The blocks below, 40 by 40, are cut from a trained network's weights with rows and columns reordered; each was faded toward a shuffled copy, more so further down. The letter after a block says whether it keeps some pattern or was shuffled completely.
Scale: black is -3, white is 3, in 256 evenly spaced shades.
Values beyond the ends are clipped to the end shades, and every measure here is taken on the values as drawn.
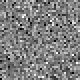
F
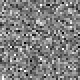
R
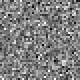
F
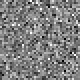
F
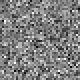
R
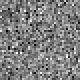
F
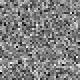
R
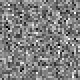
R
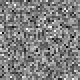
F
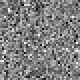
F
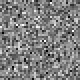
F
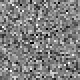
R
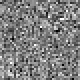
R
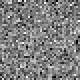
F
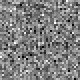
F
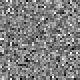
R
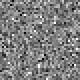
F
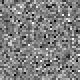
F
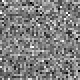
R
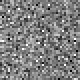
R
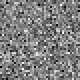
F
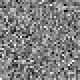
F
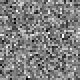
F
